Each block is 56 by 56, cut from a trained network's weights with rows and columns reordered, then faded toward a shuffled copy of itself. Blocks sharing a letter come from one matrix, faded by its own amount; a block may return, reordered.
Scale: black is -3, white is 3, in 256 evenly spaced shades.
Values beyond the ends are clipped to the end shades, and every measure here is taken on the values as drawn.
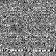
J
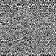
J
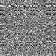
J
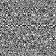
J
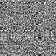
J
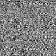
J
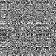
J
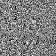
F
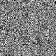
F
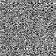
J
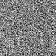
F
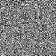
J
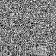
F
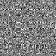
J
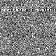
J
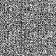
F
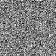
F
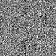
F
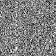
F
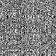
F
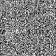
F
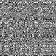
J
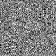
F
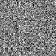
F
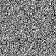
F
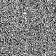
F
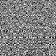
J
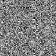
F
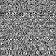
J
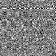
J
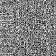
F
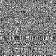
J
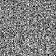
F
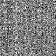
F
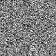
F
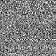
J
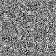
F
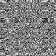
J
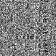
F
